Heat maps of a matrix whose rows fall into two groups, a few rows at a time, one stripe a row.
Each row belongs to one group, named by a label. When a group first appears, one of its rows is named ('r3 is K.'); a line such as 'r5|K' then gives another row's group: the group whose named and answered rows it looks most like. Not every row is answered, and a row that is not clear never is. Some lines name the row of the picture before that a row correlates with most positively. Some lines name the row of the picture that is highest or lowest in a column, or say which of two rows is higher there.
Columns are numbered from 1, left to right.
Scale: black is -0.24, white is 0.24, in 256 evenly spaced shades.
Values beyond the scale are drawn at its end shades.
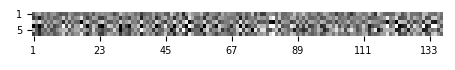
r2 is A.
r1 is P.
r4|A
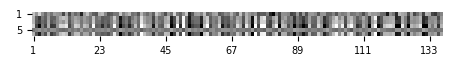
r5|P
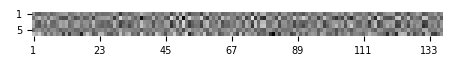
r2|P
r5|P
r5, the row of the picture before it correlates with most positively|5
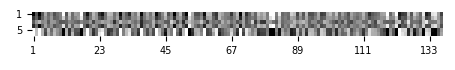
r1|A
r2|A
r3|P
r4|A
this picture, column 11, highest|1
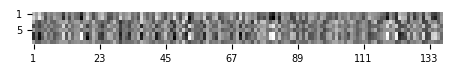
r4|A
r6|A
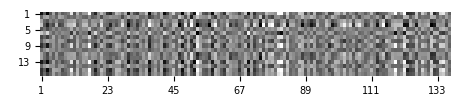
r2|P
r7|A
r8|P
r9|A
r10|P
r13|A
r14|P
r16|A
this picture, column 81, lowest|6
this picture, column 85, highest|4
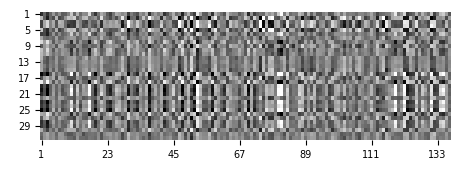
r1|A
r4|P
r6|A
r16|A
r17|P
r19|A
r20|A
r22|P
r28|A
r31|P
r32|P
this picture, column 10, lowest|4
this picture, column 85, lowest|9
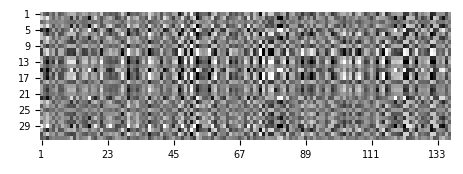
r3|P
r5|A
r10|P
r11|P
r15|A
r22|A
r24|P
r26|P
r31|P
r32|A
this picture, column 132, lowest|13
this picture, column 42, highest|29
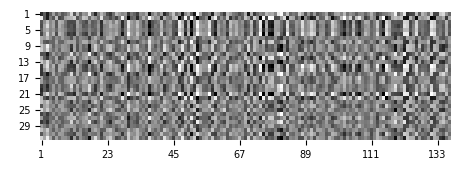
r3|P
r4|P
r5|P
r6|P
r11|A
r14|P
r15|P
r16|A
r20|A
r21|P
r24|P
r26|A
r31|P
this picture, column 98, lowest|2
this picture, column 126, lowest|2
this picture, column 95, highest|15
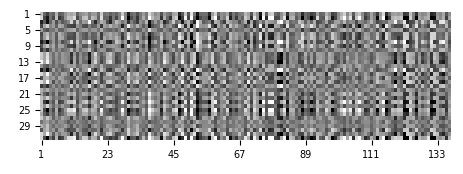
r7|P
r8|A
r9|P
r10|A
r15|A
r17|P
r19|A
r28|P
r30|P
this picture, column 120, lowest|7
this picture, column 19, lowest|8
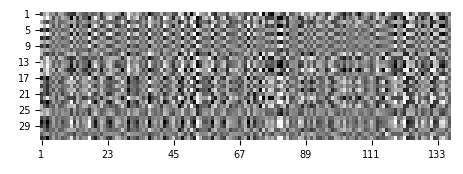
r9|A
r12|P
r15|P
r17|A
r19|A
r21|A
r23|A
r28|A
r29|A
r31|P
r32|A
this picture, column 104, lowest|15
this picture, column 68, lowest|18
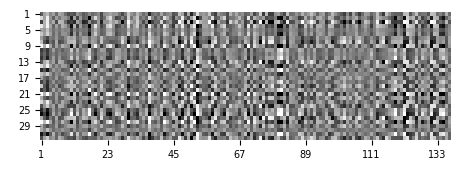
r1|P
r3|P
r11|A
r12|A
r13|P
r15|A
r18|A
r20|A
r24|P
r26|A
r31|A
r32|P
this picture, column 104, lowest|3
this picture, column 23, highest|21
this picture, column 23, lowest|26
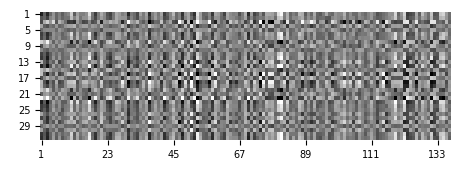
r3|P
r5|P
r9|P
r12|A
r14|A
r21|P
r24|A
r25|A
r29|P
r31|A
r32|A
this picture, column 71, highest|3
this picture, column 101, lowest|3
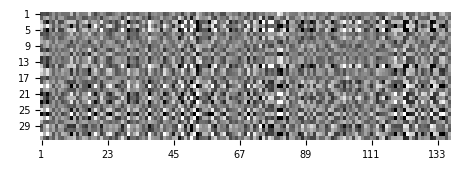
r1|A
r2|P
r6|A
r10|A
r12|A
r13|A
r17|A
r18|P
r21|A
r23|A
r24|P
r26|A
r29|P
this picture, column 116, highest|29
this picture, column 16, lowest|29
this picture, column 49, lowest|29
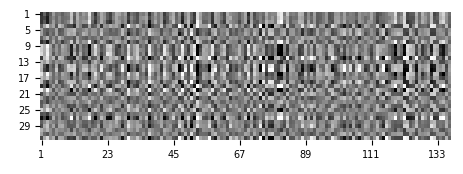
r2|A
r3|A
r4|P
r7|P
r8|A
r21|P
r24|P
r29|P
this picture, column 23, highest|11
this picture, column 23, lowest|27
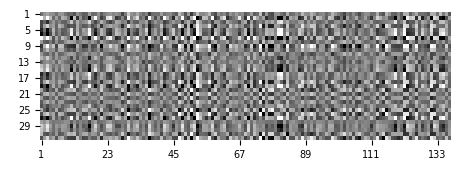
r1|P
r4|P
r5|A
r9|P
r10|P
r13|P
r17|A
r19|A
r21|P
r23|P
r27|A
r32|P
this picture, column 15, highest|25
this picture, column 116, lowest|25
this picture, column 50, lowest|7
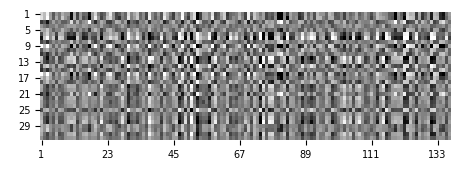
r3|A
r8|A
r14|P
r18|P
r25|P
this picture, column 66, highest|7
